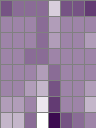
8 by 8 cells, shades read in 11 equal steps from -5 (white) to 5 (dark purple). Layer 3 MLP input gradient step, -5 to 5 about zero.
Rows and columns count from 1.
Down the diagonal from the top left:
2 0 0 1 1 0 0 0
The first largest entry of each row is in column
8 4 4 3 5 5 5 5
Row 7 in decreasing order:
3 0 0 0 -1 -1 -2 -4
